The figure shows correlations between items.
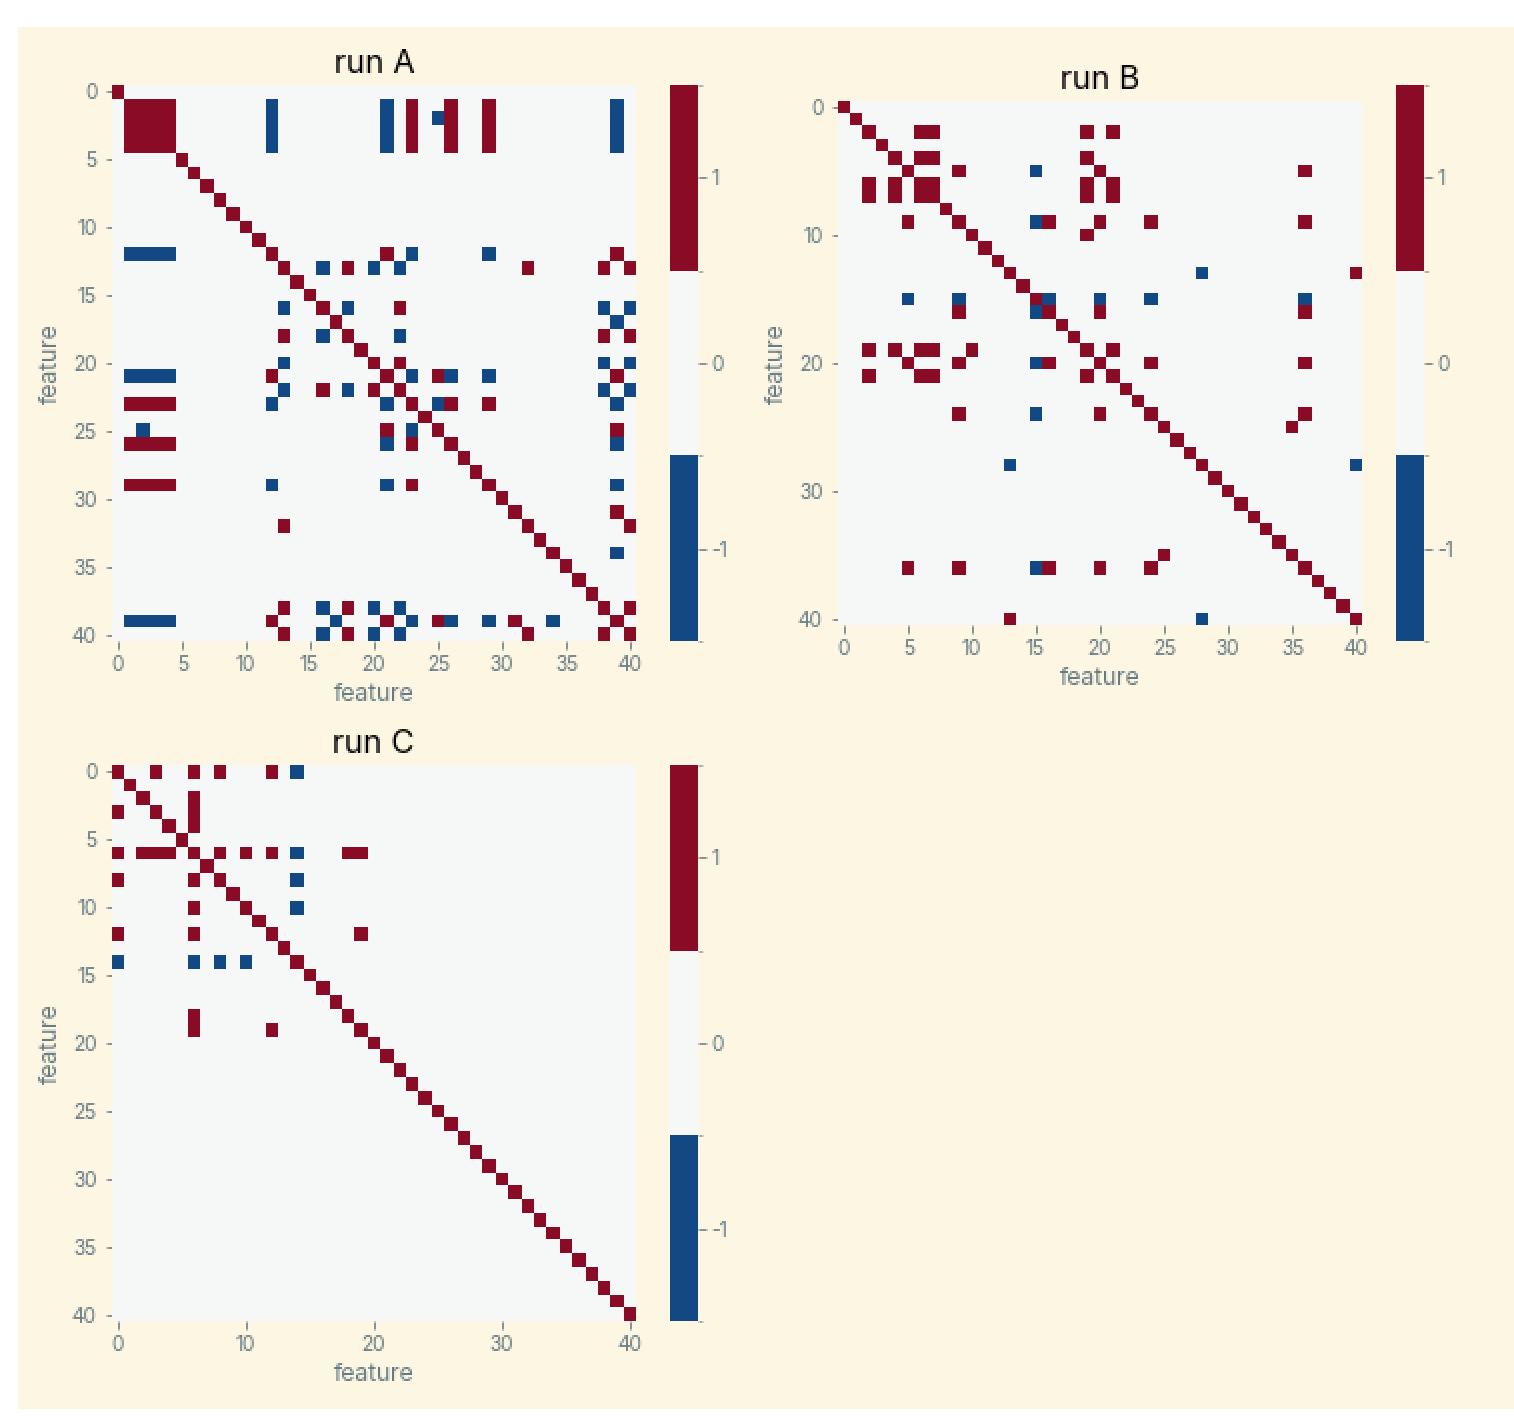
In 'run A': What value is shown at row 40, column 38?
1
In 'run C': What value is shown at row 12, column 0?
1
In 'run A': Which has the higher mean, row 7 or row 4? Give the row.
4
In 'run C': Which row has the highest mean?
6
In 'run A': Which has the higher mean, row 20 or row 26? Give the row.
26
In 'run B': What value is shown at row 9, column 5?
1
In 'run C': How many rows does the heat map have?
41
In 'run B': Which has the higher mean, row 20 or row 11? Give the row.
20
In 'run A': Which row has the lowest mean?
39
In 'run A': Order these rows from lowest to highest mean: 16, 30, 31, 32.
16, 30, 31, 32
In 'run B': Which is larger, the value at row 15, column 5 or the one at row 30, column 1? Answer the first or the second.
the second
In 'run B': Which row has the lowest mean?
15
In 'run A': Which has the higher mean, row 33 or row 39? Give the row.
33
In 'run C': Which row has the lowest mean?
14
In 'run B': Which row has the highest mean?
19
